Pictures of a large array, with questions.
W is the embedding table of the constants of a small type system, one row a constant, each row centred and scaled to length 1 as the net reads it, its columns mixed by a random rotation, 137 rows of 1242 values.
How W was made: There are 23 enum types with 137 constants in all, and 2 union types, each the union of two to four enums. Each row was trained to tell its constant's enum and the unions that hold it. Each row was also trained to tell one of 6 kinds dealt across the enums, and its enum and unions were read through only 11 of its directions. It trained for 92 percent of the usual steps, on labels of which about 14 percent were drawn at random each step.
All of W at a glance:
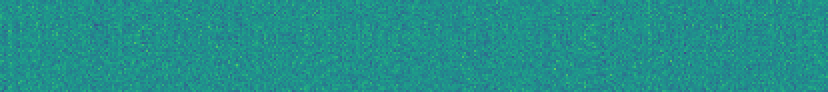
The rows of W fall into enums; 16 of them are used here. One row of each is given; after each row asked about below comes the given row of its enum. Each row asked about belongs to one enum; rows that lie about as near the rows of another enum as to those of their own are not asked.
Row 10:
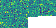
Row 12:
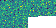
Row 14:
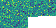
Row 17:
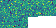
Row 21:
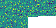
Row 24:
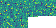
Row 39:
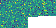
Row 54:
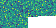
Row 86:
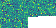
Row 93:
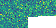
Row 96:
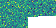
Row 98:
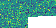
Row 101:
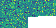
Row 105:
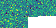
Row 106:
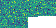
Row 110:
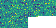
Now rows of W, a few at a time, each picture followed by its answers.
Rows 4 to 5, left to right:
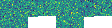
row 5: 98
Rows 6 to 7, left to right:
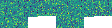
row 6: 98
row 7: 39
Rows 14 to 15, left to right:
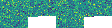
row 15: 86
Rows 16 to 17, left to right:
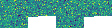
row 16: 106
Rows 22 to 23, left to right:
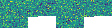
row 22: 21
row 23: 10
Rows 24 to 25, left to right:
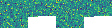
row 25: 10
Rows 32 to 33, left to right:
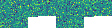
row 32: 86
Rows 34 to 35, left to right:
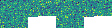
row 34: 12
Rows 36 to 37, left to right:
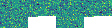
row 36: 110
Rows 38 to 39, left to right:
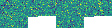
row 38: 14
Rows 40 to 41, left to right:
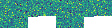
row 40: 93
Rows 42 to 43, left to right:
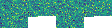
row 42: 110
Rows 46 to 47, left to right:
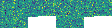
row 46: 101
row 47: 106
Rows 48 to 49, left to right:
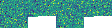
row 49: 24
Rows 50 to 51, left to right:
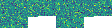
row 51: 98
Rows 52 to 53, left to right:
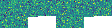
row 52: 105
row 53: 105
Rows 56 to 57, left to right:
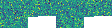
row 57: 24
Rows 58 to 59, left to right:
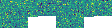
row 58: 21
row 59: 54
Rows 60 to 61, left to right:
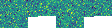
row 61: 17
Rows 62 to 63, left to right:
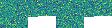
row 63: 101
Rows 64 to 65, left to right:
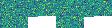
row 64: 101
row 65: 105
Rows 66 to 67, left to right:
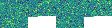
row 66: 98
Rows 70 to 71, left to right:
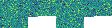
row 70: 110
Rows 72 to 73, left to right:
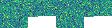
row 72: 17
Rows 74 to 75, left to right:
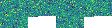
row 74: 21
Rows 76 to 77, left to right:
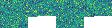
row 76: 10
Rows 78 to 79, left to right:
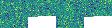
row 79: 110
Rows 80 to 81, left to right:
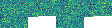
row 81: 110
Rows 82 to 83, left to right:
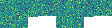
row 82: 10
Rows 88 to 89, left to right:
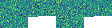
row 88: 105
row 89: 10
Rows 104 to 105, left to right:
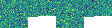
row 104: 106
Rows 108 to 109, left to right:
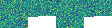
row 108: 106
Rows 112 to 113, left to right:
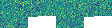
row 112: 17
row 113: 17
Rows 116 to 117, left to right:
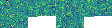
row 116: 14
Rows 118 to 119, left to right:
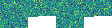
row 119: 86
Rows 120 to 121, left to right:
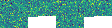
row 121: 54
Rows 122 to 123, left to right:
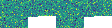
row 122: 14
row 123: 17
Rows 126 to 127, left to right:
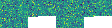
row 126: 86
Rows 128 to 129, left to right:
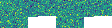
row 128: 98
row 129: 14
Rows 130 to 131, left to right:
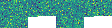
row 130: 105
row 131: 24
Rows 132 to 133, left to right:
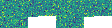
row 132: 14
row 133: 106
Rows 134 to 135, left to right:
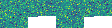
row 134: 21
